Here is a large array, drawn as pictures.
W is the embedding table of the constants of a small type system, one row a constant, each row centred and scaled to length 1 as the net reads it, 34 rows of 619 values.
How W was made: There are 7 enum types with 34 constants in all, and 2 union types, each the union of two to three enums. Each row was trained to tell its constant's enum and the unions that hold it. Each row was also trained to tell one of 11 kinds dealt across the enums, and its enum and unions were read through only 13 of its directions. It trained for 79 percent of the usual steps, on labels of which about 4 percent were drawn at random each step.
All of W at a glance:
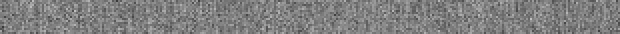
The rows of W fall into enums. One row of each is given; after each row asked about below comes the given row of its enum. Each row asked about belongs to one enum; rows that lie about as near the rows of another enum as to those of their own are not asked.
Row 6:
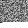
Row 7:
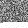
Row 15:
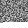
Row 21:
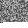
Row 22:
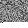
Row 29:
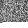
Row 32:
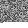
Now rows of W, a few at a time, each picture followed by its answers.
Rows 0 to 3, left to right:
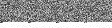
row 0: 22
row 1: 29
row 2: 21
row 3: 7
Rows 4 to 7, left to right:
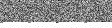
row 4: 6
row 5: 15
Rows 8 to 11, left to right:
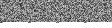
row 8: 6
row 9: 7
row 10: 6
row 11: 6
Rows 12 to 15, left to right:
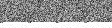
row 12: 6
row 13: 32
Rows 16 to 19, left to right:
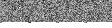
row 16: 22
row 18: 32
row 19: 32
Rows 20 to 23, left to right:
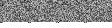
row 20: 7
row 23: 7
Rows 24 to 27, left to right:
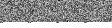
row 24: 22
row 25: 15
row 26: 22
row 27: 29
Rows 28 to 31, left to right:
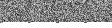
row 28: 7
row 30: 22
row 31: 29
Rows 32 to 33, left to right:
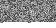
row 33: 29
